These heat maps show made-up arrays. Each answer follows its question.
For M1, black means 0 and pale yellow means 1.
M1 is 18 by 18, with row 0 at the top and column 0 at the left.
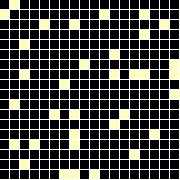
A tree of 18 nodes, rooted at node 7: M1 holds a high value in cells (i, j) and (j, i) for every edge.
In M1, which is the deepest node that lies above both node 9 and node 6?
17
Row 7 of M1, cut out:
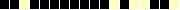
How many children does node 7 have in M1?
5
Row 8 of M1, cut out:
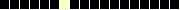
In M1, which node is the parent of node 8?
6
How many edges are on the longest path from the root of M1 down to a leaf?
3
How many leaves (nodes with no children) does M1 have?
10
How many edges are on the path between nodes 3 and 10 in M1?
3
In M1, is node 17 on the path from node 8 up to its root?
yes
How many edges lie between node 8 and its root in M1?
3
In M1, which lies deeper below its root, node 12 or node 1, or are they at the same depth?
the same depth
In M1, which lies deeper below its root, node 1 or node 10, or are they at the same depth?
node 10
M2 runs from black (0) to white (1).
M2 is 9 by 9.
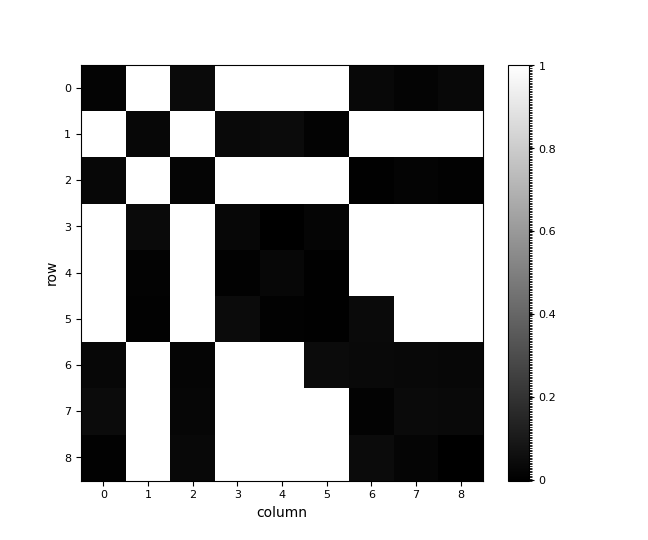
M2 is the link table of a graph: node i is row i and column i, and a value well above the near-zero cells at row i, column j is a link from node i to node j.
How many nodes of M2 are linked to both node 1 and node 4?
5
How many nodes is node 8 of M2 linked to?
4
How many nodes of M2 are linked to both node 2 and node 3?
0
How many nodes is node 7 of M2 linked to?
4
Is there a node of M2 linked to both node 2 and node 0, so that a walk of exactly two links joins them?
yes
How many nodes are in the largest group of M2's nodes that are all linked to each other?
2
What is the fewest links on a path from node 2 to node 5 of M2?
1
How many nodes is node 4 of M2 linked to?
5
